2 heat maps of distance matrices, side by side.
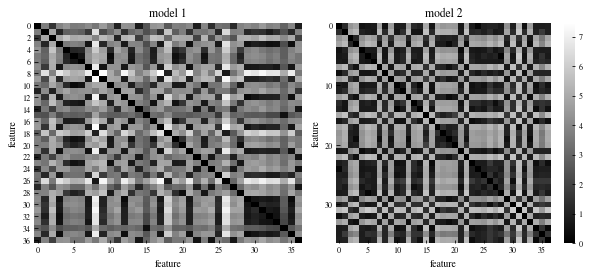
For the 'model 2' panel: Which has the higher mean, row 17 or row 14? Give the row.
17
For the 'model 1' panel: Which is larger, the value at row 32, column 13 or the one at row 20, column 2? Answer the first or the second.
the second
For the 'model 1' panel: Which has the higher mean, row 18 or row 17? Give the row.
18
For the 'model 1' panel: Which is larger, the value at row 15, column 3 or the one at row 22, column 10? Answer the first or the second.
the second
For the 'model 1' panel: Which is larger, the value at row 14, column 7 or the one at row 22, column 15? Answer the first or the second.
the first
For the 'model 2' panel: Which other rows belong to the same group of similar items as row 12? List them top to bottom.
2, 3, 7, 9, 15, 17, 18, 19, 20, 22, 29, 31, 33
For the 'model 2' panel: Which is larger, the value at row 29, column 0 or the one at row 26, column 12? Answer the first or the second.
the second
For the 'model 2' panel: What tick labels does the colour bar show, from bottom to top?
0, 1, 2, 3, 4, 5, 6, 7
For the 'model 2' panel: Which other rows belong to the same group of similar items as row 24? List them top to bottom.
0, 1, 4, 5, 6, 8, 10, 11, 13, 14, 16, 21, 23, 25, 26, 27, 28, 30, 32, 34, 35, 36
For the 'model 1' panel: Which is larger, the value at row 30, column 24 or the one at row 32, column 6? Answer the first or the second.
the first
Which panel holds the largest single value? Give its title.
model 1
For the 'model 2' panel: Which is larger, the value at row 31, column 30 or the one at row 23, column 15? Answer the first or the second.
the first
